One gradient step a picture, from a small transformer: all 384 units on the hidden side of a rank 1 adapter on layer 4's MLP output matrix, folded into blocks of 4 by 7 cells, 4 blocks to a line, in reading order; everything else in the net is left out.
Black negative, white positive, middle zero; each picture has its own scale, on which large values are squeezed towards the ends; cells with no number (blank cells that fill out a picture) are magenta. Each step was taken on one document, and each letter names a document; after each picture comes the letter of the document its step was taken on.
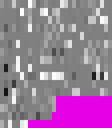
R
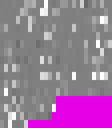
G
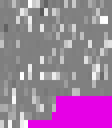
R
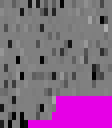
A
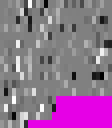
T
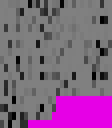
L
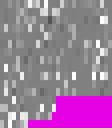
G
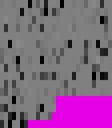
A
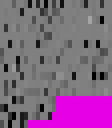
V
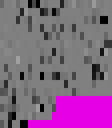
R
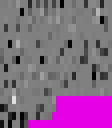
A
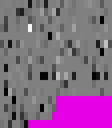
T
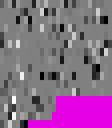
R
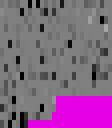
A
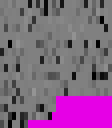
V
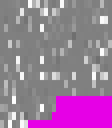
L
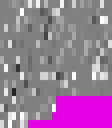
G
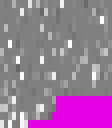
A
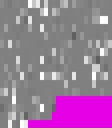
R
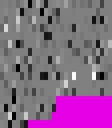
T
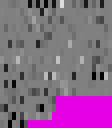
V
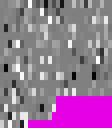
G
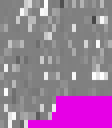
G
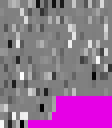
V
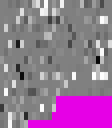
G
